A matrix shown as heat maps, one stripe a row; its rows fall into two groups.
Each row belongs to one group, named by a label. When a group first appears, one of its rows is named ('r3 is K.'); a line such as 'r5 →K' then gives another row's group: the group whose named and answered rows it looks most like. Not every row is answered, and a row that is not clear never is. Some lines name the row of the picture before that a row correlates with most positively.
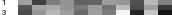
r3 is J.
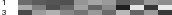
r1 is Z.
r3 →J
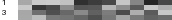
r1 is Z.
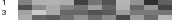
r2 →J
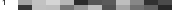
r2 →J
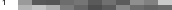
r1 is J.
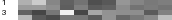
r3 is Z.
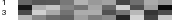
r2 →J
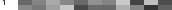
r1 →J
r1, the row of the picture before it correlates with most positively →2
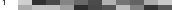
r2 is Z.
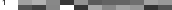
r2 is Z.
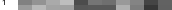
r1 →Z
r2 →Z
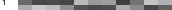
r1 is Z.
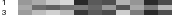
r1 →Z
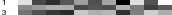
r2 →Z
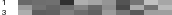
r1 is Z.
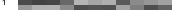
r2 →Z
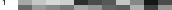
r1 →Z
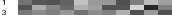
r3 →J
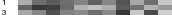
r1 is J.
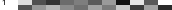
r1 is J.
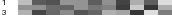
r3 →J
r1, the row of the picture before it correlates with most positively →1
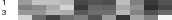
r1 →Z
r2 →Z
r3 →Z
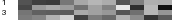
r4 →Z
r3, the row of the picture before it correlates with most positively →4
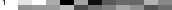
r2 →Z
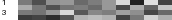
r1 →J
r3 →Z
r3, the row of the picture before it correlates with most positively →2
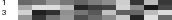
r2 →Z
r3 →J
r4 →J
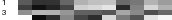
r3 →Z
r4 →J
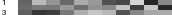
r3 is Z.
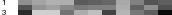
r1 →Z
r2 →J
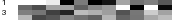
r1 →Z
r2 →J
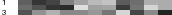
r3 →J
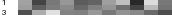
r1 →J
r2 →J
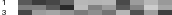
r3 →J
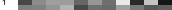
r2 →Z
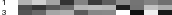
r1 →Z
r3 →J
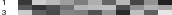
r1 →J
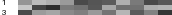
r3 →J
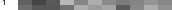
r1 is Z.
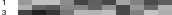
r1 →Z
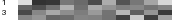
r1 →J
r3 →J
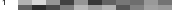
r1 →Z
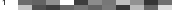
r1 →Z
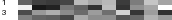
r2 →J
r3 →J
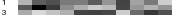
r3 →Z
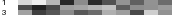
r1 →Z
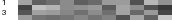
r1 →J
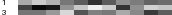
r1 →Z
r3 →Z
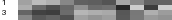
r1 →Z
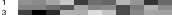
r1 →Z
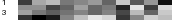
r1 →J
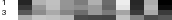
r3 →J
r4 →Z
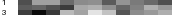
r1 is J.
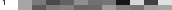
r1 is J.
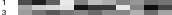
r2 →Z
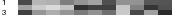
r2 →Z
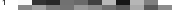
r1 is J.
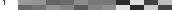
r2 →J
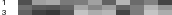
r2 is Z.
